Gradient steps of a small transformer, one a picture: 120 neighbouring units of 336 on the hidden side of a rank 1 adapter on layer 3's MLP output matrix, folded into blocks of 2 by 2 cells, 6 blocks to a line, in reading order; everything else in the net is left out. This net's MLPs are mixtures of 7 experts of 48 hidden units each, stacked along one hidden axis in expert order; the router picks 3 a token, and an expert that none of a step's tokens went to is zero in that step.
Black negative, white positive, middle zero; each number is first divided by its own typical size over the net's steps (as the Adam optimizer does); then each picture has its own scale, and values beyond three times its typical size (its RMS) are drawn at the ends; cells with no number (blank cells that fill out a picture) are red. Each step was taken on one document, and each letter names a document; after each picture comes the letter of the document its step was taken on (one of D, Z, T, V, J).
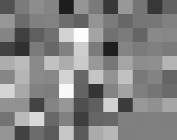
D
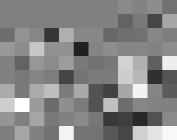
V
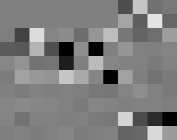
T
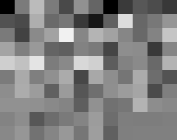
D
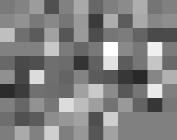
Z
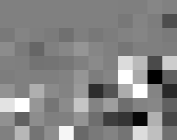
T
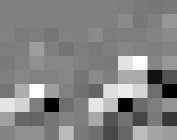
T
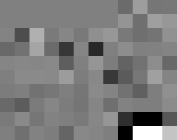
T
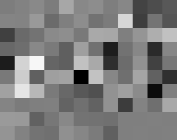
Z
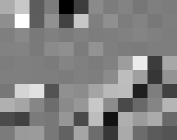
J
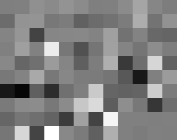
Z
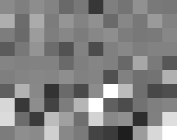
T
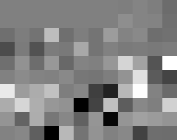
V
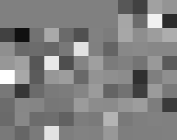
V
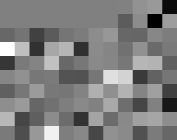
V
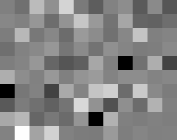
Z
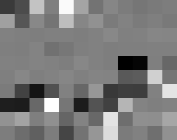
J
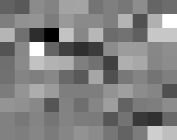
J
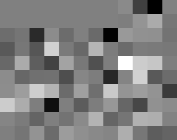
J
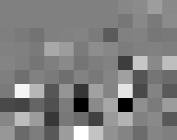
J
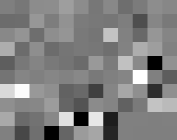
Z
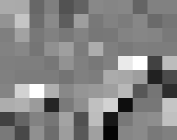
J
